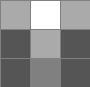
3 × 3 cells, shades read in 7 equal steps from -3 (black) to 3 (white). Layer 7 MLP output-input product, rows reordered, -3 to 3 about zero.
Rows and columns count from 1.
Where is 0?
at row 3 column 2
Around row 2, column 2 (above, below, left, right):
3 0 -1 -1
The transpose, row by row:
1 -1 -1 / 3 1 0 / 1 -1 -1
